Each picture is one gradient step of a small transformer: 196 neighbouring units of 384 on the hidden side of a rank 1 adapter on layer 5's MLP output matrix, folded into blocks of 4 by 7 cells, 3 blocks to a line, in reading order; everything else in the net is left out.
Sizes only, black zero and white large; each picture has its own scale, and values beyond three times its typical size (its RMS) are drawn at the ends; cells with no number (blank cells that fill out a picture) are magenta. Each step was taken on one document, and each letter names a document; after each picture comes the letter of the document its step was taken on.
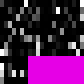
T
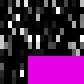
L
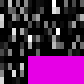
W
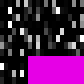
L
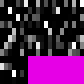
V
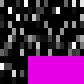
V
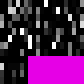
W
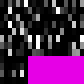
L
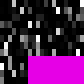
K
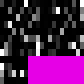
T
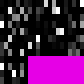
W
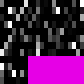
T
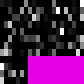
T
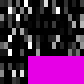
W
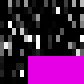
L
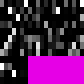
V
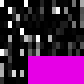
T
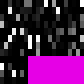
W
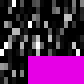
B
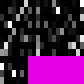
T
